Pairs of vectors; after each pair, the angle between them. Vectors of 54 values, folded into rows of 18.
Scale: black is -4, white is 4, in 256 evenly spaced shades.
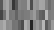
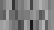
nearly parallel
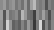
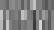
nearly parallel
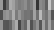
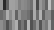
nearly parallel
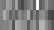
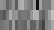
nearly opposite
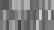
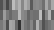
nearly parallel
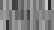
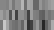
orthogonal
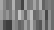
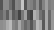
nearly opposite
